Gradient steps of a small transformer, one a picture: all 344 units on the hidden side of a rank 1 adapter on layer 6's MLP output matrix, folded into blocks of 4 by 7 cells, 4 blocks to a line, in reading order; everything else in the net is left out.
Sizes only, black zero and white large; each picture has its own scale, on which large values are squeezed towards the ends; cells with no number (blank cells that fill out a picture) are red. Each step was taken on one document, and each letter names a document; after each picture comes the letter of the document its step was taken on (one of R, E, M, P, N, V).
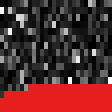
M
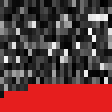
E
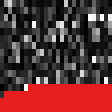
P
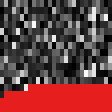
E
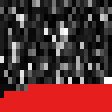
M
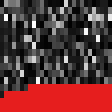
P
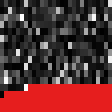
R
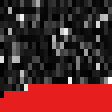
M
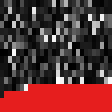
M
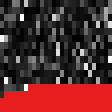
R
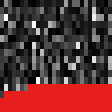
P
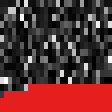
R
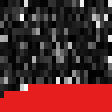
R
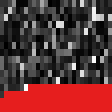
P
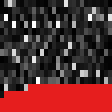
P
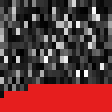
E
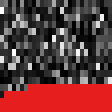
M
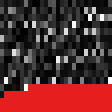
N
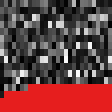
E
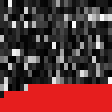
N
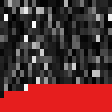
P
